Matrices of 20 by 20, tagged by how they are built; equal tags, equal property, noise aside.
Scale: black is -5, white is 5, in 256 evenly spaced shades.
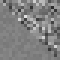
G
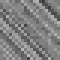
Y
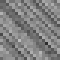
Y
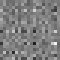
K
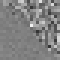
G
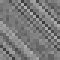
Y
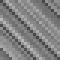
Y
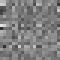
K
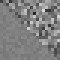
G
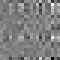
K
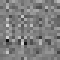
K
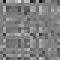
K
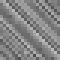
Y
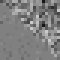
G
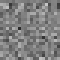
K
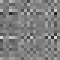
K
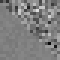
G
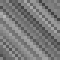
Y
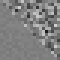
G
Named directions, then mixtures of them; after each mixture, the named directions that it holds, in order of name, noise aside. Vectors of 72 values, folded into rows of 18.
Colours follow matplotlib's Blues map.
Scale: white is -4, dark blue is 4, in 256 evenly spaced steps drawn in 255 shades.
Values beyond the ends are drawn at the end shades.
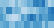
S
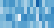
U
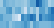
S, U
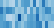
S, U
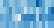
S, U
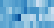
S, U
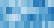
S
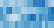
S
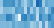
U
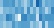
U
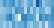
U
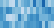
S, U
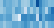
S, U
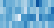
S, U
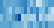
S, U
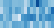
S, U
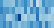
U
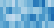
S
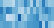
S, U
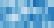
S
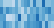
S, U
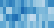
S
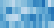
S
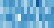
U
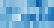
S, U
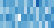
U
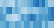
S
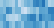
S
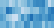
S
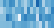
U
